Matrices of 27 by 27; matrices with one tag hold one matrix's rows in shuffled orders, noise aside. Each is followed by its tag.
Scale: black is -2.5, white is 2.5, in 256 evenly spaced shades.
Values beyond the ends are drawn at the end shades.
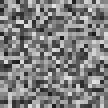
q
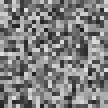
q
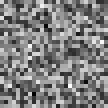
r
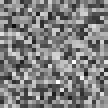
q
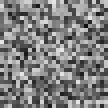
r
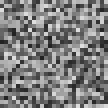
r
